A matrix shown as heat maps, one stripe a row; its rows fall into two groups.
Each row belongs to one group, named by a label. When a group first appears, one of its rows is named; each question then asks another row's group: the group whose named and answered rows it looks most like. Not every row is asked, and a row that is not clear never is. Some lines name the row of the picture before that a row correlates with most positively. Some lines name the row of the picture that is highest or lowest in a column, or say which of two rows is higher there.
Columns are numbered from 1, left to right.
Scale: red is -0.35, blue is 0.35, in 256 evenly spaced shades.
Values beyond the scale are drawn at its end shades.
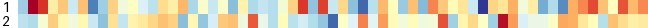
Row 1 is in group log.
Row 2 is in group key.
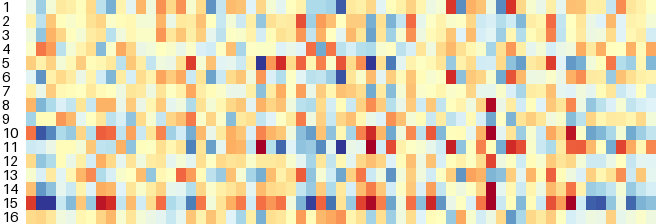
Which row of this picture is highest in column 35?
5
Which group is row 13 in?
key
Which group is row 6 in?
key
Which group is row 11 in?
key
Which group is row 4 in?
log
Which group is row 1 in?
key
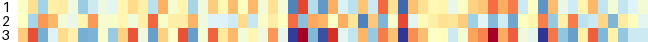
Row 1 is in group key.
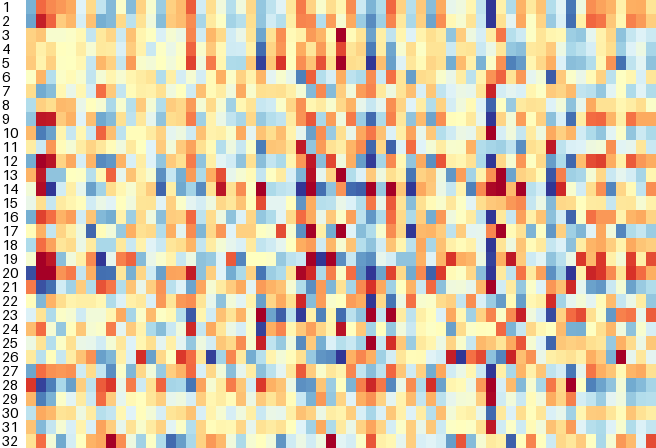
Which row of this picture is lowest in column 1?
28
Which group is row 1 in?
log
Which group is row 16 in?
log
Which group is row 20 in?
log
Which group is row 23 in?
key
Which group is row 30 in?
log
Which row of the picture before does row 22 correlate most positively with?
2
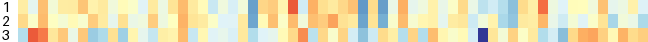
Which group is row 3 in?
log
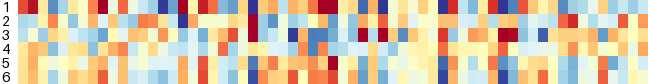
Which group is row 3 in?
key
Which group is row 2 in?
key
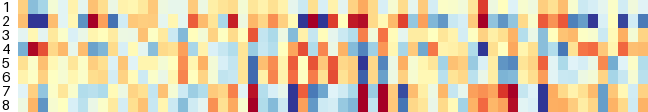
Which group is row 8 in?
key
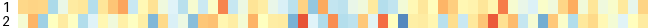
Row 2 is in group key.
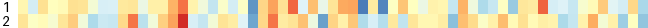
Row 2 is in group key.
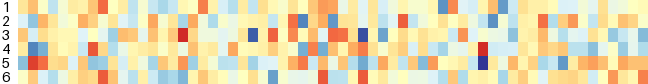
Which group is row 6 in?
key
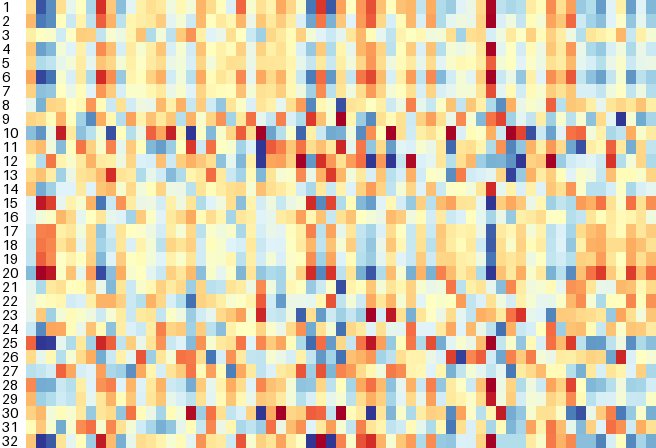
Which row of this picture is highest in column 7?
9
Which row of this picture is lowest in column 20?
9
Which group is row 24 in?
key
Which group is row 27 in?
log
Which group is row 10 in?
key
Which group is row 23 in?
key
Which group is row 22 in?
key
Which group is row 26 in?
key
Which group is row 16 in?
log
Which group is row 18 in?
log
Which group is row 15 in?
log
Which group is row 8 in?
key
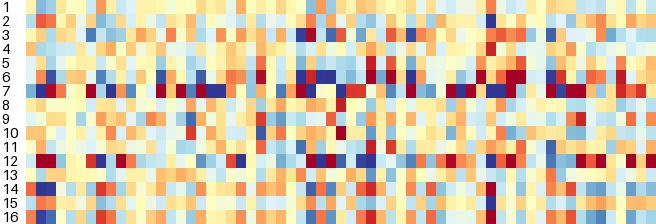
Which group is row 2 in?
log
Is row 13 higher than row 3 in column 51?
No
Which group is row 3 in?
key
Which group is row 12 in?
log
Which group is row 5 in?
key
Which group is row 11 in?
key
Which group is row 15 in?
log
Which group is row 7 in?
key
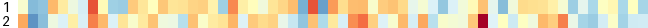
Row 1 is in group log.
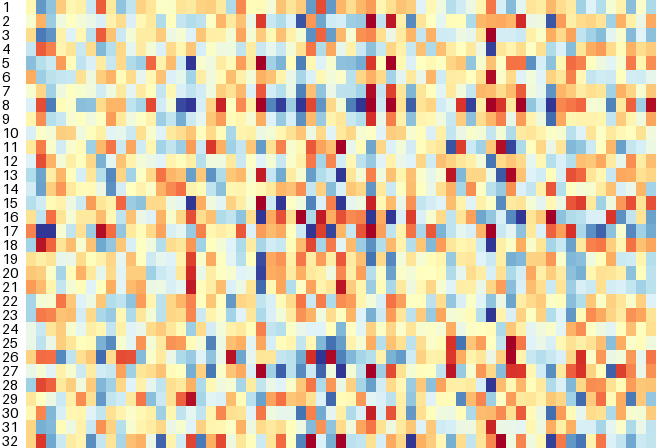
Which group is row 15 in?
key
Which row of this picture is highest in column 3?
17
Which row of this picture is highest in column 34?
8
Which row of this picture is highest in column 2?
17
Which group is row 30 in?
key
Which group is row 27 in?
key
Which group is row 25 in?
key
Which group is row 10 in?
log
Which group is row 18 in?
log
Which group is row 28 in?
log
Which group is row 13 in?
key
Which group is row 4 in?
log
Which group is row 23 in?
log
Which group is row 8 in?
key
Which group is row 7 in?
key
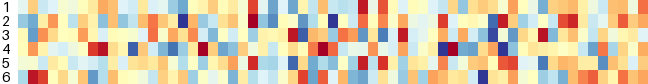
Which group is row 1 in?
key
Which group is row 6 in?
log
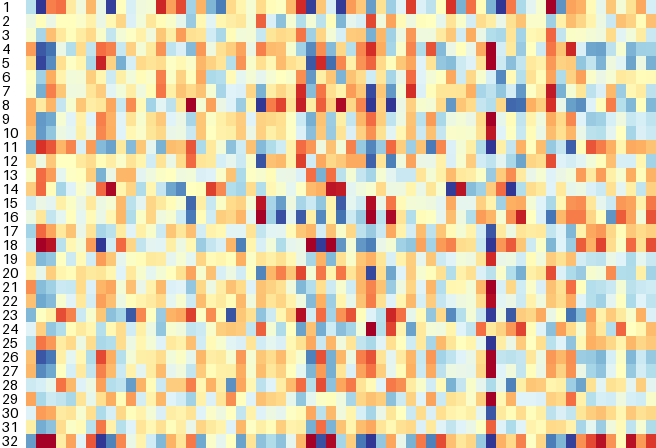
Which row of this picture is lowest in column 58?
32
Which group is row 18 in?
log
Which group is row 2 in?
key
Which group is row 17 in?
log
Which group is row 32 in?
log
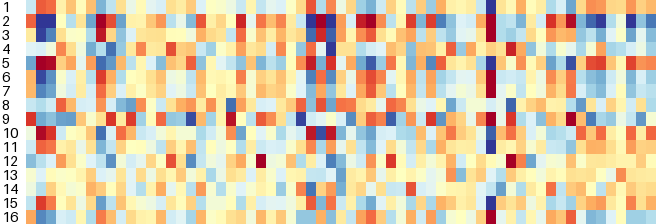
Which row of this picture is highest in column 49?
8
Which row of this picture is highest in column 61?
2
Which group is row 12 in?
key
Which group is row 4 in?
key
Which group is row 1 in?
log
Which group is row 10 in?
log
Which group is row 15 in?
log
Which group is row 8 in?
log
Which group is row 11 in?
log
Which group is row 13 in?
key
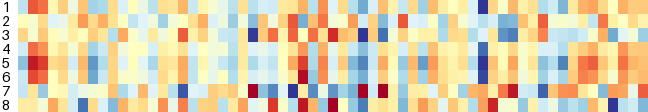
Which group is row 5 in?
log
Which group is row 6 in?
log
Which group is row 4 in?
log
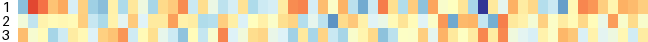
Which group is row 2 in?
key
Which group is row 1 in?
log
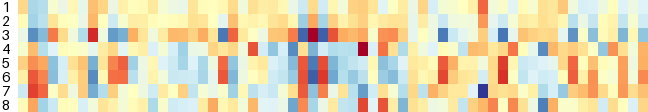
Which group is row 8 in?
key
